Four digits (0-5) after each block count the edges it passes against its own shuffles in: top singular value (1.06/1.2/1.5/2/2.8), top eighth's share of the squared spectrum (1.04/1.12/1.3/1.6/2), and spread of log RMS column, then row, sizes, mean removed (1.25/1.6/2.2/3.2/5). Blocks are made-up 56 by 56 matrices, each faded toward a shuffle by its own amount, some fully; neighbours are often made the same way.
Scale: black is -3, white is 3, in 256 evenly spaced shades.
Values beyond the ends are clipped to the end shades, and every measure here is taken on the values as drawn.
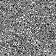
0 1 0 0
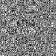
3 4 2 2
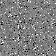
2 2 1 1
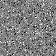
0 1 0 0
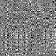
4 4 2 2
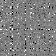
2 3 2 2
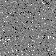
0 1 0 0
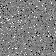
0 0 0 0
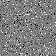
2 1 0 0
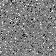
0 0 0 0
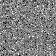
2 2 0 0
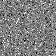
0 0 0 0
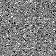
2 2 0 0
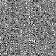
3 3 2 1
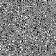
3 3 1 1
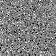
2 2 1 0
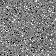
0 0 0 0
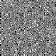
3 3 2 1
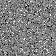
0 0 0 0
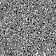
1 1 0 0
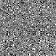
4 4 2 1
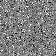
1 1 0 0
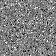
1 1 0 0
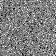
1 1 0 0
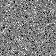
1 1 0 0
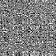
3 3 2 2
